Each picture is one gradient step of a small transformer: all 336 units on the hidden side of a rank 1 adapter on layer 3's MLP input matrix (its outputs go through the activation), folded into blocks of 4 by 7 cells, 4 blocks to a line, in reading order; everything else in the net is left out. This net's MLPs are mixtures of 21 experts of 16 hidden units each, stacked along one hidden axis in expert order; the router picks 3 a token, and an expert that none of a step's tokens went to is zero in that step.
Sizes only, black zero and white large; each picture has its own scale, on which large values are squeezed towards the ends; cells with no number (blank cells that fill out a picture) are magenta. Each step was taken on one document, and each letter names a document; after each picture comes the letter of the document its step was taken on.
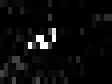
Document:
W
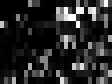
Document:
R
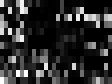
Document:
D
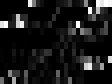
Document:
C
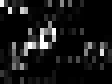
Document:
W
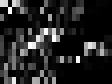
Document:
W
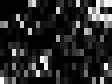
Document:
R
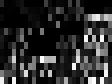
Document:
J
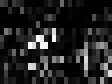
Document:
W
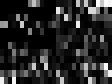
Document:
R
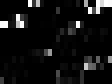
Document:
C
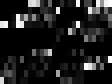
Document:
C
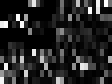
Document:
R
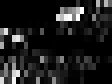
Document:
D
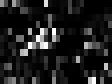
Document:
W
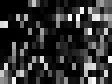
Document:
J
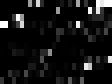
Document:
C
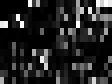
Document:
R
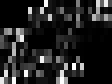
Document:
D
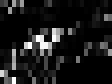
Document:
W
